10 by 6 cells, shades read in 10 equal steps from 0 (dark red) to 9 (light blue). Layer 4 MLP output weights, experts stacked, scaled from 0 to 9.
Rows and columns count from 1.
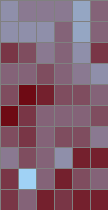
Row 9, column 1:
2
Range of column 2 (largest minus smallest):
9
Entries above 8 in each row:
0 0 0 0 0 0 0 0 1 0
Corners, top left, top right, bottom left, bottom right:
6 4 2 1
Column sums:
33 38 37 36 40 34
